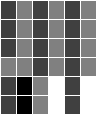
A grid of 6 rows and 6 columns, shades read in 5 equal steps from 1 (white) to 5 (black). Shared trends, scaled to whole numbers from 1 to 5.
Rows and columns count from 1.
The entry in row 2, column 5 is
4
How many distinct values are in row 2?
2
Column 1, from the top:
4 4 4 3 4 4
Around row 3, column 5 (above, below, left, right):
4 4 3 3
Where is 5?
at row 5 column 2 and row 6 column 2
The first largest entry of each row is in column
1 1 1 3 2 2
